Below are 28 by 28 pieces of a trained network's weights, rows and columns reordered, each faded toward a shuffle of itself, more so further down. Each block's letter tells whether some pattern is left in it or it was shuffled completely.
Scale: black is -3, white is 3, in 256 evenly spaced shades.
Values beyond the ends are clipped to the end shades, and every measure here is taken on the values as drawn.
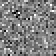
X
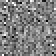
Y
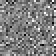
Y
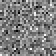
Y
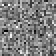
X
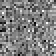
Y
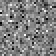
X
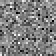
X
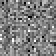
Y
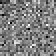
Y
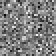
Y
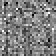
Y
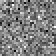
X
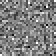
X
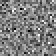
X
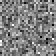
Y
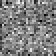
Y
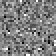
X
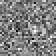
Y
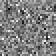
X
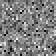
X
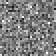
X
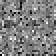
Y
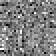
Y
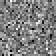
X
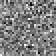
X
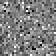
X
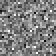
Y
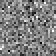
X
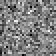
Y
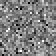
X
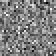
X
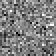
X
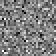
Y
